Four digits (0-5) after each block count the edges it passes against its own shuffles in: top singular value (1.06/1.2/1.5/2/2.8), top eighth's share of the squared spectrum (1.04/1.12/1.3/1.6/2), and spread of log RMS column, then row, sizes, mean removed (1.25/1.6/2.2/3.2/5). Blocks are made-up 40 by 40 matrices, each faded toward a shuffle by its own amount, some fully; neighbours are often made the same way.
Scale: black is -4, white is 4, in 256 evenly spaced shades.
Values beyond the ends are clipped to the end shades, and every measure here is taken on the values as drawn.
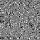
3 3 1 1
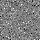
1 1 0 0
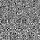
3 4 1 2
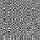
4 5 3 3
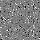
2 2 0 1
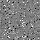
2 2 0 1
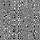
4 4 2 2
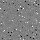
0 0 0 0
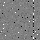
3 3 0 0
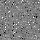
3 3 1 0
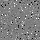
0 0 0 0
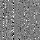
2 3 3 0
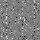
2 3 2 0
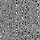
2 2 2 0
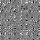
4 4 2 2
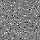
3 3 1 1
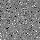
2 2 0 0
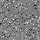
1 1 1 0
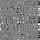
4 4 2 2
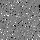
0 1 0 0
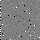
3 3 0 0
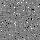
0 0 0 0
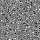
0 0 0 0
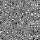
3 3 1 1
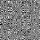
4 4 2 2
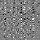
4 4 2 2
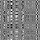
4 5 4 2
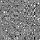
3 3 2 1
